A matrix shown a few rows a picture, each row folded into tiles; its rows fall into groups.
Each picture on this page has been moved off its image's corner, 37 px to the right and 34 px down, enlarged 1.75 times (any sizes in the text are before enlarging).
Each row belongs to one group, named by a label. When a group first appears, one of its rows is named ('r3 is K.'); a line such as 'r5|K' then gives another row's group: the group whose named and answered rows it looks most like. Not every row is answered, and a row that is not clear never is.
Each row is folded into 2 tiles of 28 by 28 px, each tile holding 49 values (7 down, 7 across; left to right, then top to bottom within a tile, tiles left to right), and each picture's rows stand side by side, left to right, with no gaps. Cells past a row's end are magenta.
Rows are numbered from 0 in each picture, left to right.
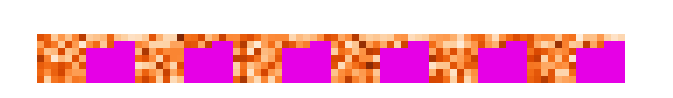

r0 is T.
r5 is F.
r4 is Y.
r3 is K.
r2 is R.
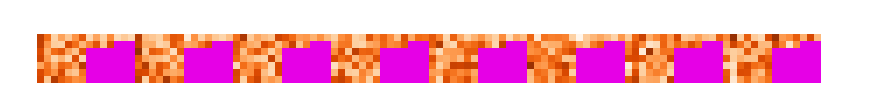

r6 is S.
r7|T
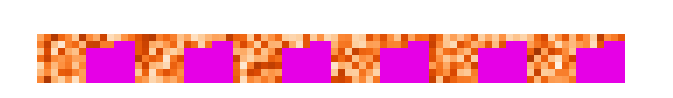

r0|R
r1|R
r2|T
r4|F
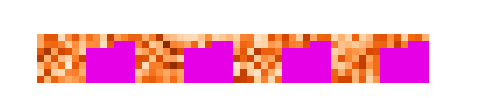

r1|K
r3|Y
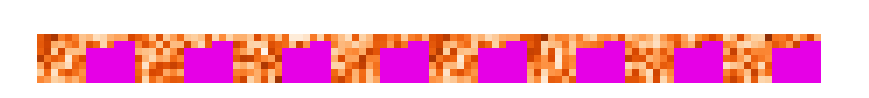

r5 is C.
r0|R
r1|T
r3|Y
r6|Y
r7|Y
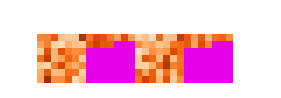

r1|Y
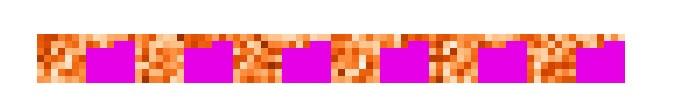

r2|K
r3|C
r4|R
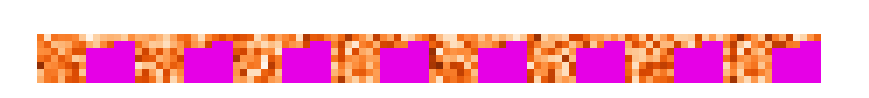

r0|K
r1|Y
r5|F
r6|T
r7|R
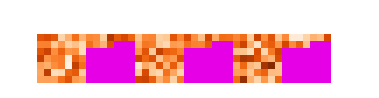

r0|C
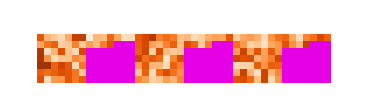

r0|T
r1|R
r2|Y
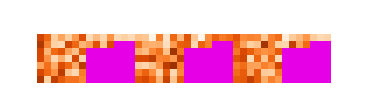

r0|F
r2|F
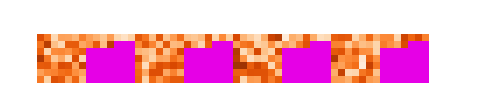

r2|T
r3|C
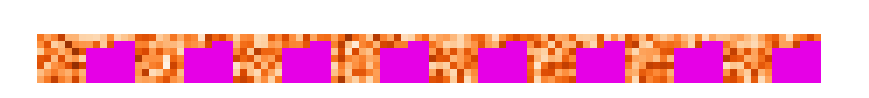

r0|K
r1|C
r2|S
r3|R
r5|T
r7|Y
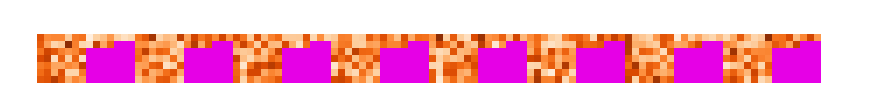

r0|F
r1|C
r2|T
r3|S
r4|T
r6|F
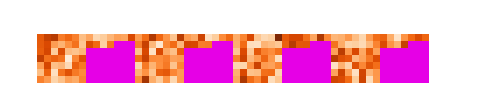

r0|R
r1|R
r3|Y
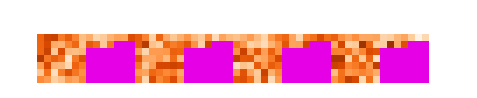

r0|R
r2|Y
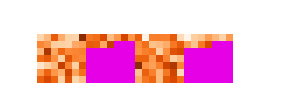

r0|Y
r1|K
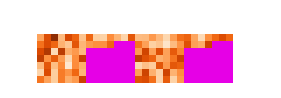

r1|Y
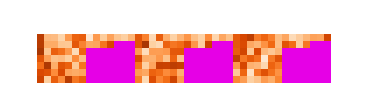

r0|F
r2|R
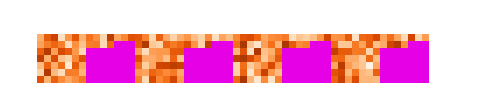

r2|R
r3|F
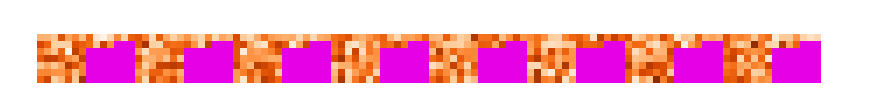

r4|Y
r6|T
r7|F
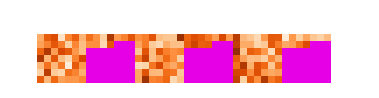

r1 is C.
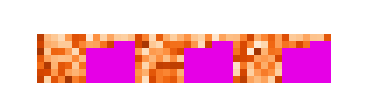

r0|F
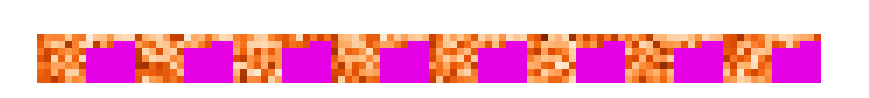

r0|F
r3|F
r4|F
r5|C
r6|K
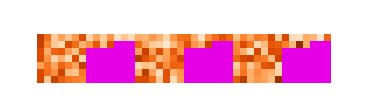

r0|F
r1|Y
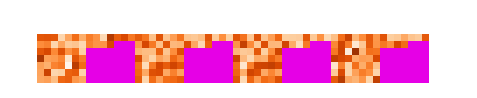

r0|C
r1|T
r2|T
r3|S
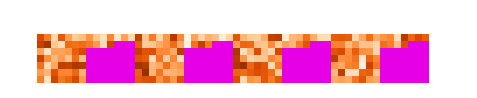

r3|C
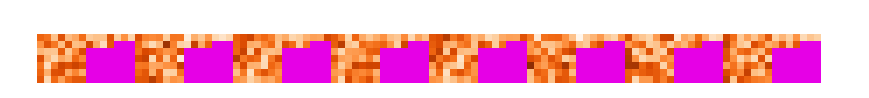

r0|T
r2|R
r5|K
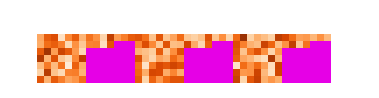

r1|T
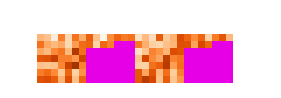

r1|Y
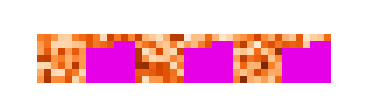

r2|R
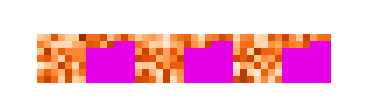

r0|Y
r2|S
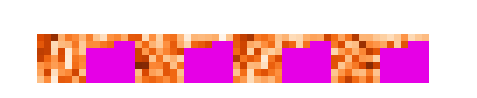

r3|K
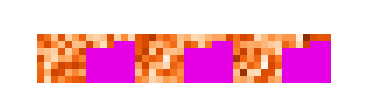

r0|T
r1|R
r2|C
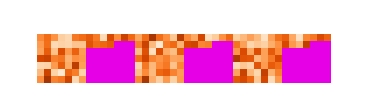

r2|Y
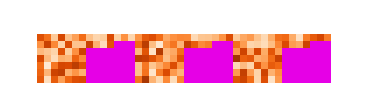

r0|T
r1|R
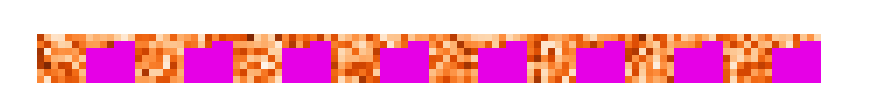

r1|C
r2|C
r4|K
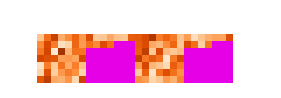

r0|S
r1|R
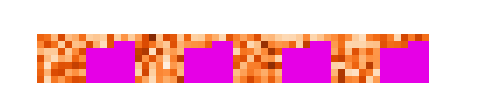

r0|T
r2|K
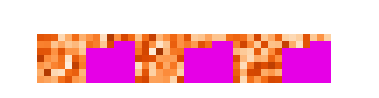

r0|C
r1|S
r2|T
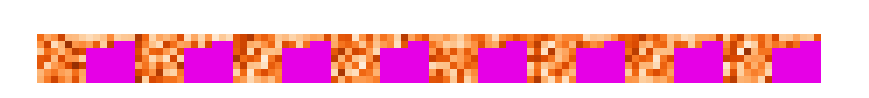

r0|K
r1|F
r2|R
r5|R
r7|S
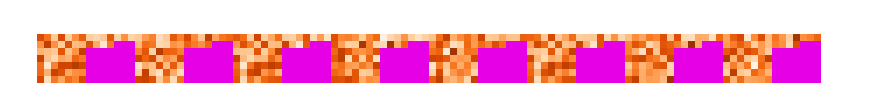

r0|T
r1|S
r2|T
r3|F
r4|S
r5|T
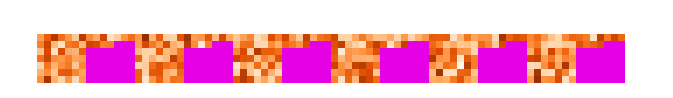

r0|R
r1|T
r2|S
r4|C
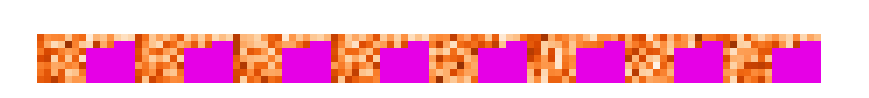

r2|F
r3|F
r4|R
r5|C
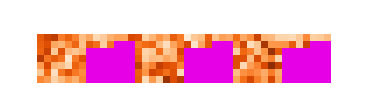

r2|K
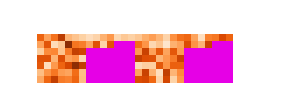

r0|K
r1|Y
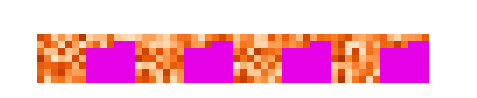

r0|T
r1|Y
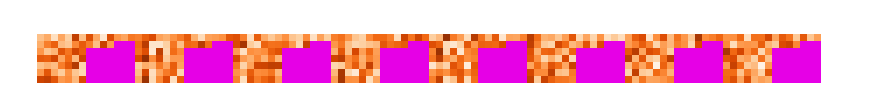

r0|S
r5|F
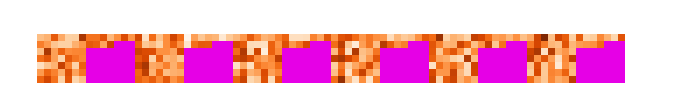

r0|Y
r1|F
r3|R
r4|F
